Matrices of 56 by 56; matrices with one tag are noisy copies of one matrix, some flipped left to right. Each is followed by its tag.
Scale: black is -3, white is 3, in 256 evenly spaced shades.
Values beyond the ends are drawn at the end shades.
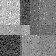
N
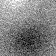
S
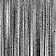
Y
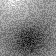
S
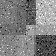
N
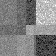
N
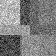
N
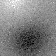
S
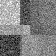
N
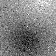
S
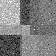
N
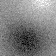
S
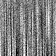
Y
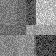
N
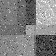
N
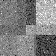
N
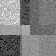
N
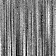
Y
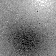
S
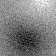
S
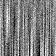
Y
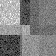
N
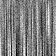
Y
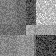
N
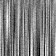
Y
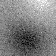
S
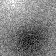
S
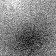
S
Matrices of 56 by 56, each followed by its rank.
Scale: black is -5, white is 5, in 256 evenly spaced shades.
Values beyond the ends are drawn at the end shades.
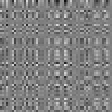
two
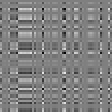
one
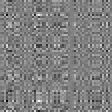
three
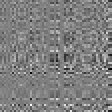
three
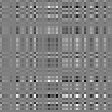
one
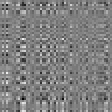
two
